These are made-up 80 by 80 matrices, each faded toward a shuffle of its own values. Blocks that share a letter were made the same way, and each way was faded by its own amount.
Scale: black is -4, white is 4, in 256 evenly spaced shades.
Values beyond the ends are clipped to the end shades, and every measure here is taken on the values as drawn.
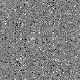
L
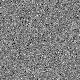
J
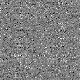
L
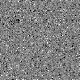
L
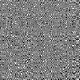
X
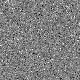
J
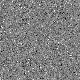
J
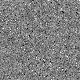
J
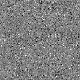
L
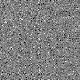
L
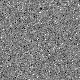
J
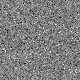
J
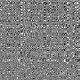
X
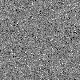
J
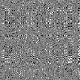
X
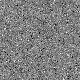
J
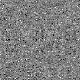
L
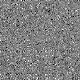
L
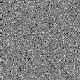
L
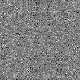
L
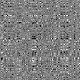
X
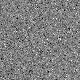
J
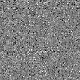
L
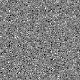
L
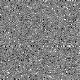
L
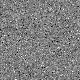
J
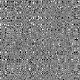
X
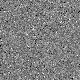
J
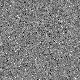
J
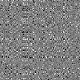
X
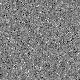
J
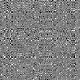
X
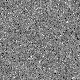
J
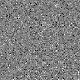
L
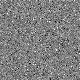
J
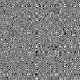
X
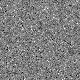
J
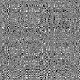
X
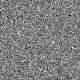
J
